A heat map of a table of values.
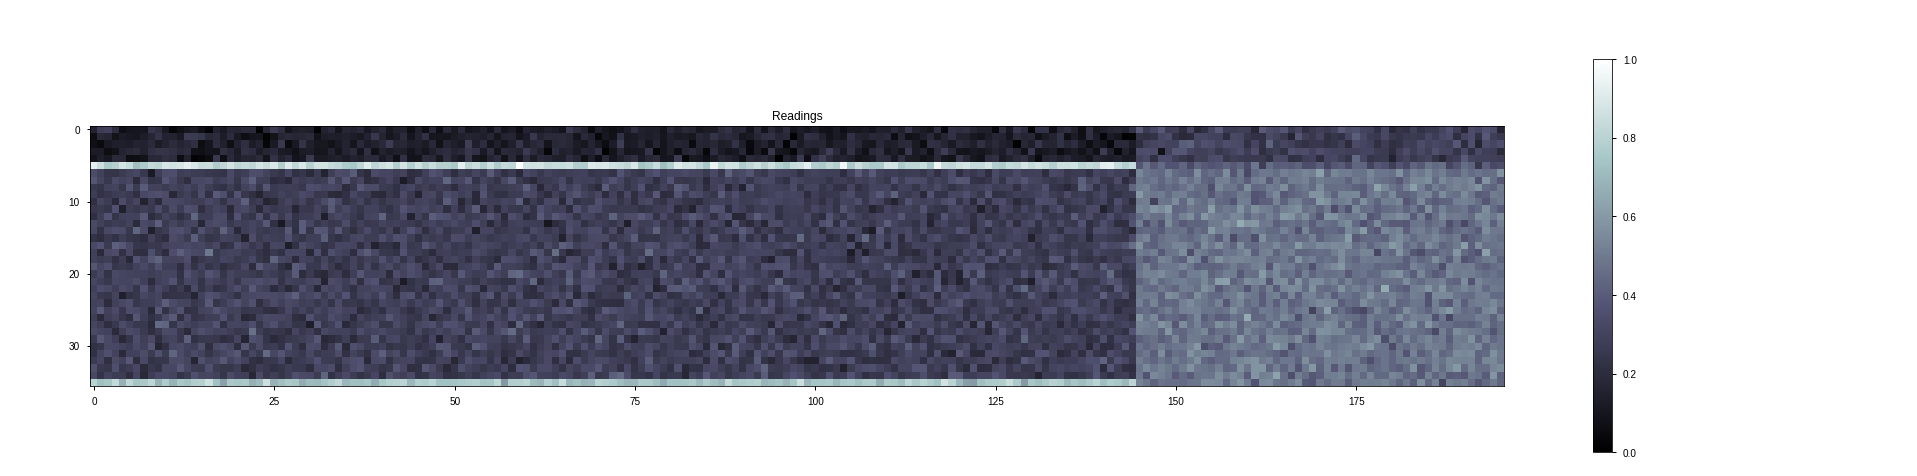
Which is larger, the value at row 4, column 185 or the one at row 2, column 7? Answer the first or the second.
the first
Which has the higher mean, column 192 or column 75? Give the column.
192
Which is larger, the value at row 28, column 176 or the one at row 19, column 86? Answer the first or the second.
the first
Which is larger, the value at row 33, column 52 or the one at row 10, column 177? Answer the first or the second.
the second
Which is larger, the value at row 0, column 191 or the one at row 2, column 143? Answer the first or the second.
the first
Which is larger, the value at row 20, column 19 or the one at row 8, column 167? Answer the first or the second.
the second
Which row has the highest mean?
5
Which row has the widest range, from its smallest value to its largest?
5
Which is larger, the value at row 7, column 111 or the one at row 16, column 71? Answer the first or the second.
the first
